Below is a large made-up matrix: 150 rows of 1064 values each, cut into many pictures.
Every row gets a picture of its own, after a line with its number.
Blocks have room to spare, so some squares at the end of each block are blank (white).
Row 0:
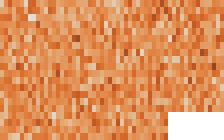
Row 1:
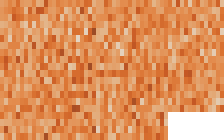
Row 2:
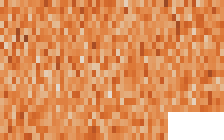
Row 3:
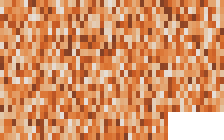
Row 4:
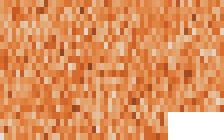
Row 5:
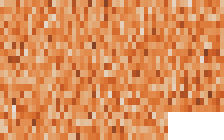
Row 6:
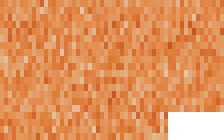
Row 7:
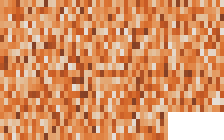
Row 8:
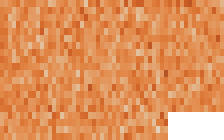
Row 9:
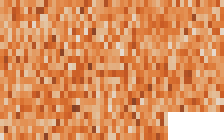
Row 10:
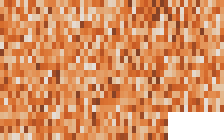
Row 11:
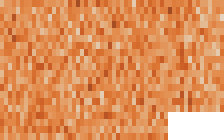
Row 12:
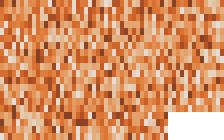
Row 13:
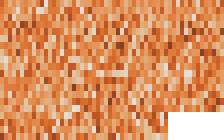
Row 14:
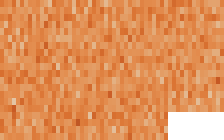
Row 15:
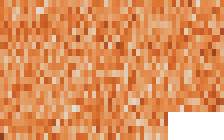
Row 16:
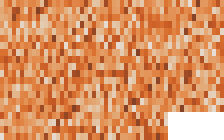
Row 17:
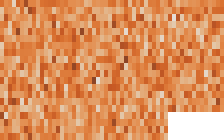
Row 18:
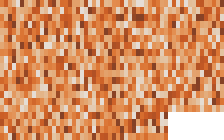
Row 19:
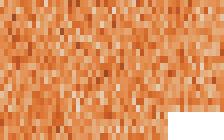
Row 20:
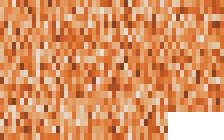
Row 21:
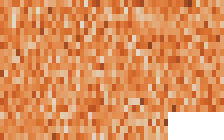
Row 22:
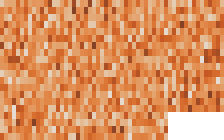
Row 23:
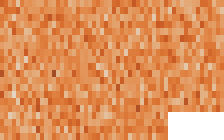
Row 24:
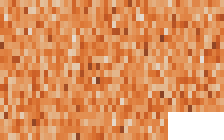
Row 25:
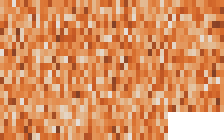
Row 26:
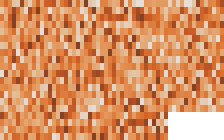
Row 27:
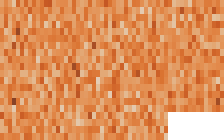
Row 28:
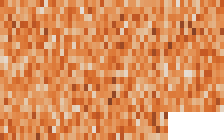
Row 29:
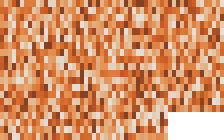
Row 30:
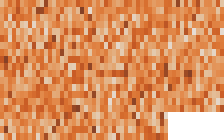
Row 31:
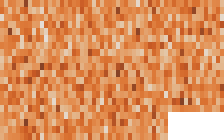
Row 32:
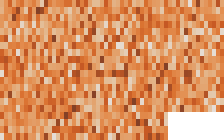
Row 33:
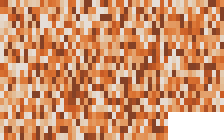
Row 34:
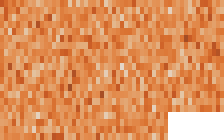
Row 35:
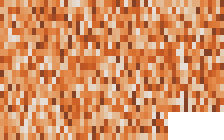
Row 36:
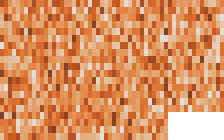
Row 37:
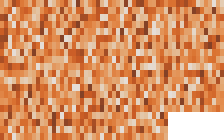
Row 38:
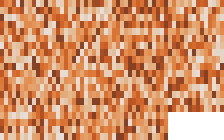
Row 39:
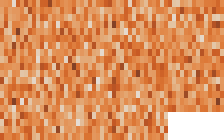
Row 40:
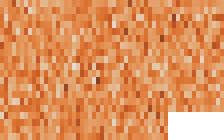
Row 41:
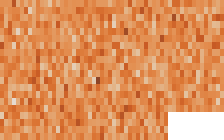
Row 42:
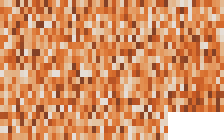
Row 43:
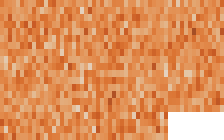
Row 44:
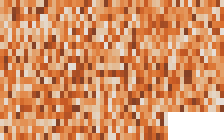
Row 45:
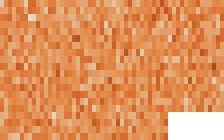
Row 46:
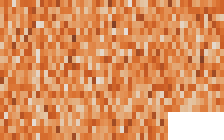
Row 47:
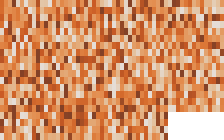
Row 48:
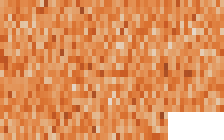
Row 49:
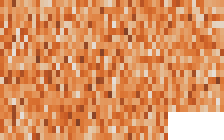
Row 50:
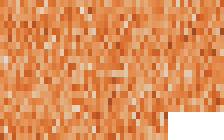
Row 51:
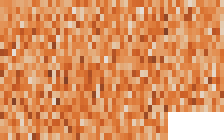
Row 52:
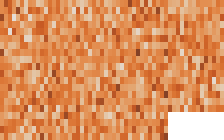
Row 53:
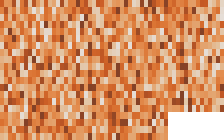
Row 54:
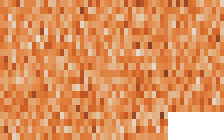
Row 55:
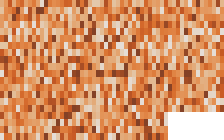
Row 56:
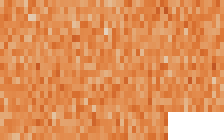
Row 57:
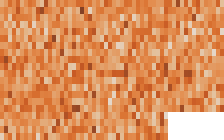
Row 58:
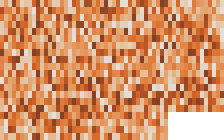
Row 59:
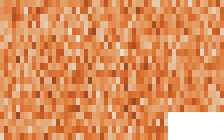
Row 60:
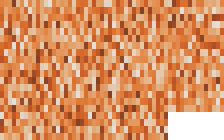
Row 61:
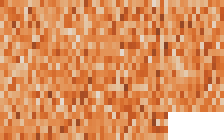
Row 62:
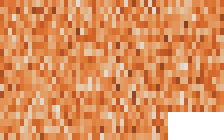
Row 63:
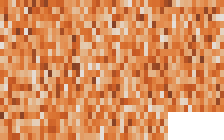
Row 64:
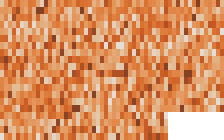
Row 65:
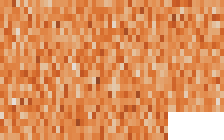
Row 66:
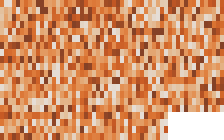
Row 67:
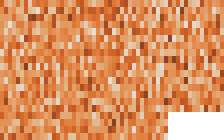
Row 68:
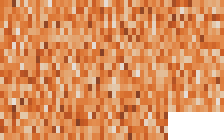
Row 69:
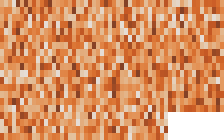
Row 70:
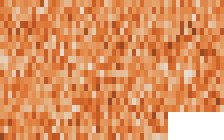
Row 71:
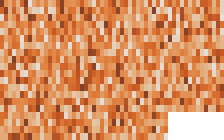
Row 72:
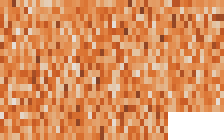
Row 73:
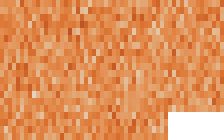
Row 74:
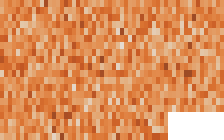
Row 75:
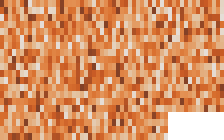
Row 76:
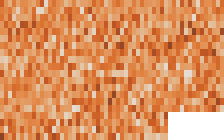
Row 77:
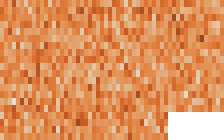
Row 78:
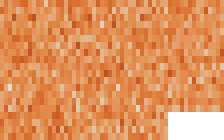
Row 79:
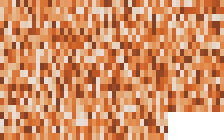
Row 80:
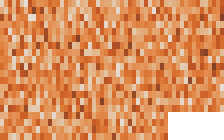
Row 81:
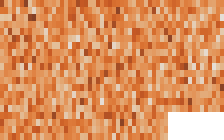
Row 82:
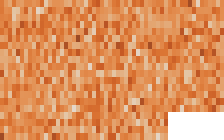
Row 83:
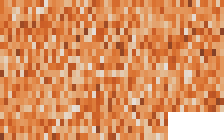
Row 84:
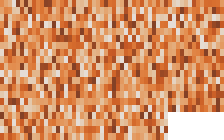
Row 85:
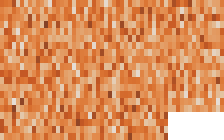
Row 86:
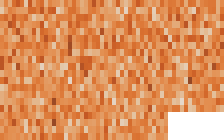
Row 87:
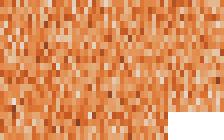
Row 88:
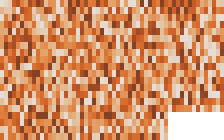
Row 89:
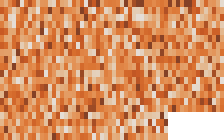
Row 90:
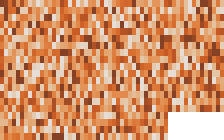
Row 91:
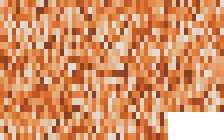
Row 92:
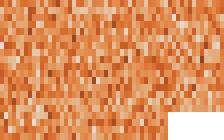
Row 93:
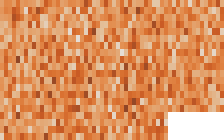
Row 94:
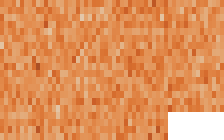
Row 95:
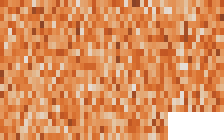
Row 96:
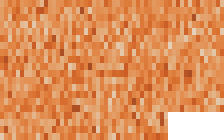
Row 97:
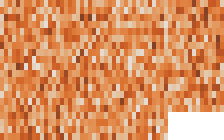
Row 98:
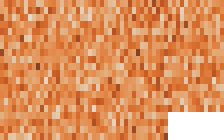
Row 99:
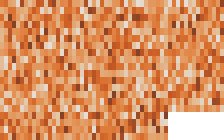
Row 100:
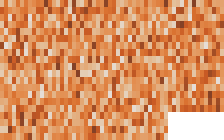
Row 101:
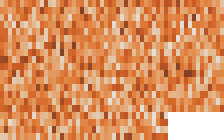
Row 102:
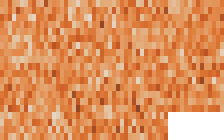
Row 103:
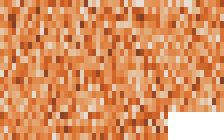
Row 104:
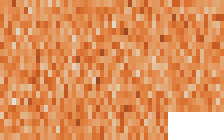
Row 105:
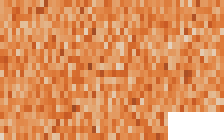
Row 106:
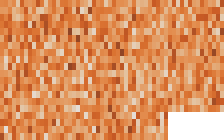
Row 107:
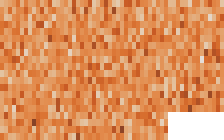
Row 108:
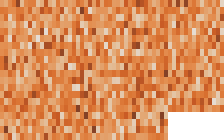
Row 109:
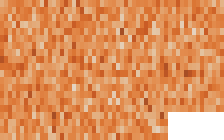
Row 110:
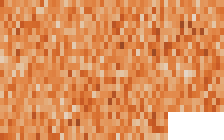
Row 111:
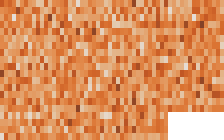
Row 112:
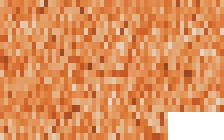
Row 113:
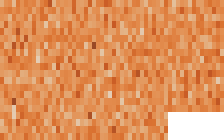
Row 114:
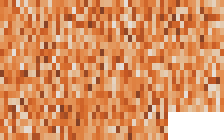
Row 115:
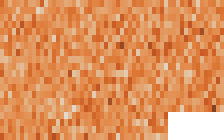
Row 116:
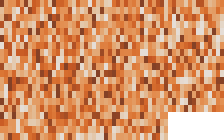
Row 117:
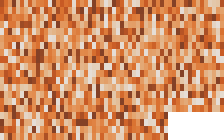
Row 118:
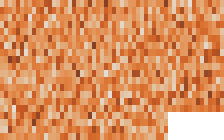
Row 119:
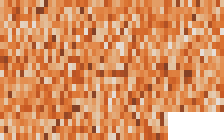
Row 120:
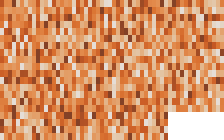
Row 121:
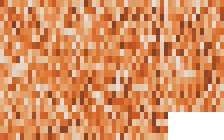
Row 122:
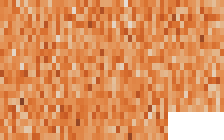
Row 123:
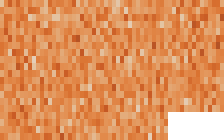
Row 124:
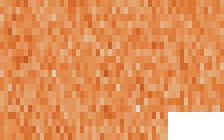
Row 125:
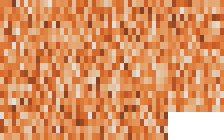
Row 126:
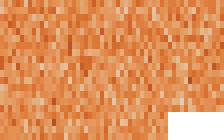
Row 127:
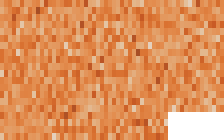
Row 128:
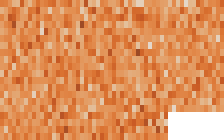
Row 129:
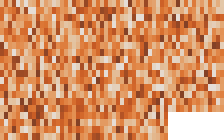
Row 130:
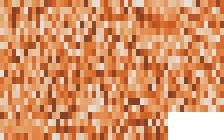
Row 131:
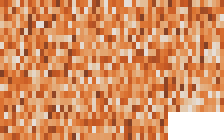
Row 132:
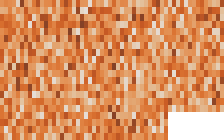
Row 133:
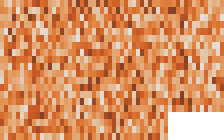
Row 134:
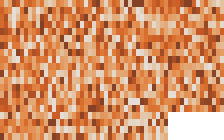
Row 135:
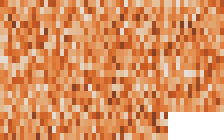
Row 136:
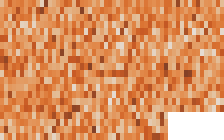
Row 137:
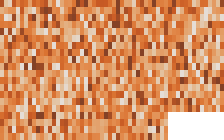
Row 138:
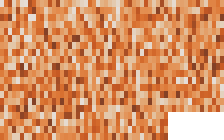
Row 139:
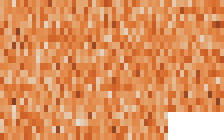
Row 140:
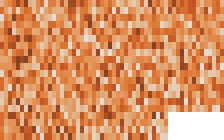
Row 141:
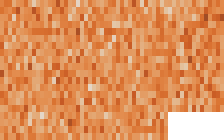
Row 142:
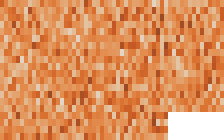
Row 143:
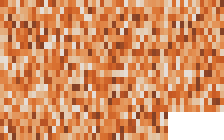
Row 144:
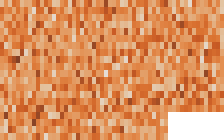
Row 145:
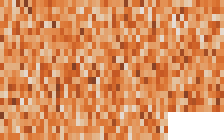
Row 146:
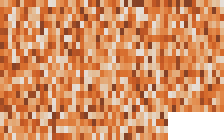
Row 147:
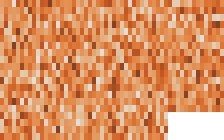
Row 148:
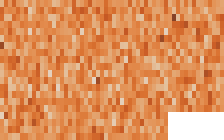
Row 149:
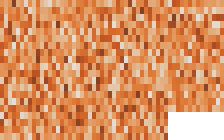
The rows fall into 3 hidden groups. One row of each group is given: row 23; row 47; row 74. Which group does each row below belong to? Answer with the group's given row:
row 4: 74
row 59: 74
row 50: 74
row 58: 47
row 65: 47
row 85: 47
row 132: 74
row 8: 74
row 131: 47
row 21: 74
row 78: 23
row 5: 47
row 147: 47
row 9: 74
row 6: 74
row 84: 47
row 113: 47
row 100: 47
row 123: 23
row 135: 74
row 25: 47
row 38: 23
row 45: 23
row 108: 74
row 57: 74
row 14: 47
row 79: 47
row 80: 23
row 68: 47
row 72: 47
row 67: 23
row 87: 47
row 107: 47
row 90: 23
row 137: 23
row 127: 74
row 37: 74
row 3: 23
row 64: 74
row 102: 23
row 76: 74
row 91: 74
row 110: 74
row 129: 47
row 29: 74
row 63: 47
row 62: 23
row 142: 74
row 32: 74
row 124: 23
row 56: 23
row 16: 74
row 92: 47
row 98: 23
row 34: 23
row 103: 74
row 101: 74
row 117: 47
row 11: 23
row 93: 74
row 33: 74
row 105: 74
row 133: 23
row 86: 23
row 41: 47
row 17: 47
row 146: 74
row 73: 74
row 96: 74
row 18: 74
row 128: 74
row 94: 23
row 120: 47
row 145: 47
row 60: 47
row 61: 74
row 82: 74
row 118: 47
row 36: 47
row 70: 74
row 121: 74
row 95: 23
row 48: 74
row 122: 47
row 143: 74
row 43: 74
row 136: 74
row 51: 47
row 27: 47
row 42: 47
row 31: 23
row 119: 74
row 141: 23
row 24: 47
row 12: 47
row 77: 47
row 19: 23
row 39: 47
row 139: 47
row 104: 47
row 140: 23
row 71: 23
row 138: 23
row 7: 74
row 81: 23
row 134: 74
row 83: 74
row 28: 74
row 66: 23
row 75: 23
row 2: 47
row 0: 23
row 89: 74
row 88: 23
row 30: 74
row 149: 47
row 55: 74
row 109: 74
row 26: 74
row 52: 23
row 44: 74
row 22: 47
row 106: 74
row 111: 23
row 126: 23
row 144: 47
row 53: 23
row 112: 74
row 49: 47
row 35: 23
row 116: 47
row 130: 74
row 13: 74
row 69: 47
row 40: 47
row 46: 47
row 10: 23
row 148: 47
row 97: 23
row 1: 74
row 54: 74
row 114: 47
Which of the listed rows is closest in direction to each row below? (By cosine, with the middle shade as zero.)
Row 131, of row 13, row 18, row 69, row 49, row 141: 49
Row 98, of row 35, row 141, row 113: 35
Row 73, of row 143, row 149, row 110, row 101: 143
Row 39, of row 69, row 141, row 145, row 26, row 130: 69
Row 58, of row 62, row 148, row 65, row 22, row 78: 148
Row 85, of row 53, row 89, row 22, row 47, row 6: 47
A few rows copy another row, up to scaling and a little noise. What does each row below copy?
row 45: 0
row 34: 90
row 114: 122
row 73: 132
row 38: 94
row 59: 93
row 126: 86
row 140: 124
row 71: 75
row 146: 8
